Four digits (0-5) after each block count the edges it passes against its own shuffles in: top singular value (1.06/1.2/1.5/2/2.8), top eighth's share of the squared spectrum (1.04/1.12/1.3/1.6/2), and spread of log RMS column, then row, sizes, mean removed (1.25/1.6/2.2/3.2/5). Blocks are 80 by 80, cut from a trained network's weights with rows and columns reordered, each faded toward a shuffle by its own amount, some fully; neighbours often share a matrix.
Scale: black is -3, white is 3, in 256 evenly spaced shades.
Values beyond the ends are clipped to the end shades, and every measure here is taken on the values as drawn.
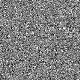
1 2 0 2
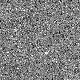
0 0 0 0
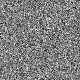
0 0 0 0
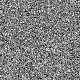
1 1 0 1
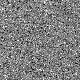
0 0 0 0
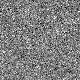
0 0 0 0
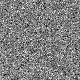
0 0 0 0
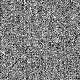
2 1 0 1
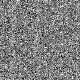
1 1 0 1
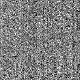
2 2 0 2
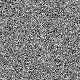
1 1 0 0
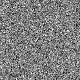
2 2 0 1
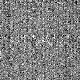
3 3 0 2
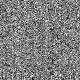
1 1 0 0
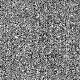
2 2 0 1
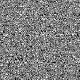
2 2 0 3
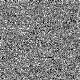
2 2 0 2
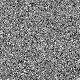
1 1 0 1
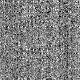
3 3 0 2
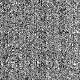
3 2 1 2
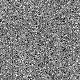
1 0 0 0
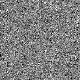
2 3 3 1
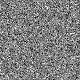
0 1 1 0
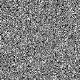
2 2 2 0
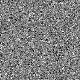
2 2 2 0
